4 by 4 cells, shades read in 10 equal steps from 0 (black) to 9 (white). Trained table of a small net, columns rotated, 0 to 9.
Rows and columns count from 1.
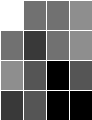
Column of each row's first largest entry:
1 4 1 2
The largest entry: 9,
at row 1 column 1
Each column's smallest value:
2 2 0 0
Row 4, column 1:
2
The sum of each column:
20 12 8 13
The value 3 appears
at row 3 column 2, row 3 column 4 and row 4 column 2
